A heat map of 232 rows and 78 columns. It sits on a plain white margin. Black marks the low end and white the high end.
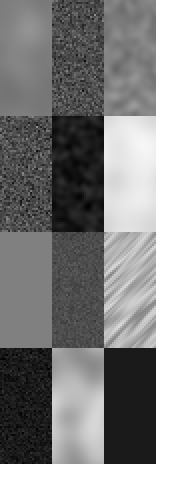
It is made of 4 by 3 panels. Panel 1,1: middling, smooth, faint in contrast. Panel 1,2: low, fine-grained. Panel 1,3: middling, blotchy, faint in contrast. Panel 2,1: low, fine-grained. Panel 2,2: very low, blotchy, faint in contrast. Panel 2,3: very high, smooth, faint in contrast. Panel 3,1: middling, flat. Panel 3,2: low, fine-grained, faint in contrast. Panel 3,3: high, slanting up to the right. Panel 4,1: very low, fine-grained, faint in contrast. Panel 4,2: high, smooth. Panel 4,3: very low, flat.
